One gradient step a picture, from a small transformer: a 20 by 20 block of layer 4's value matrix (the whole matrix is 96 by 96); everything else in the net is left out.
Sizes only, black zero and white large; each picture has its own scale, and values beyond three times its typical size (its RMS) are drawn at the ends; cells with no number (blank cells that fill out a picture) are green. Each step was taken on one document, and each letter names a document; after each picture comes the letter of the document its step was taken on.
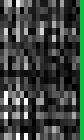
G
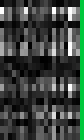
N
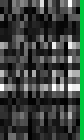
N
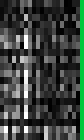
G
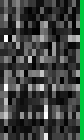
G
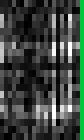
N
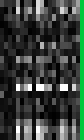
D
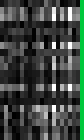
N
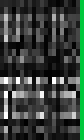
G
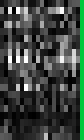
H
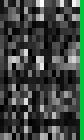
D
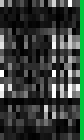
N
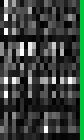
G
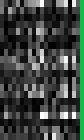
D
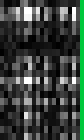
H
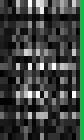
D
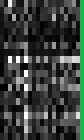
H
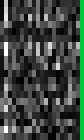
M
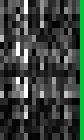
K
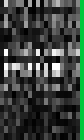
M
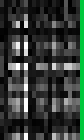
K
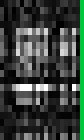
D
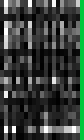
G
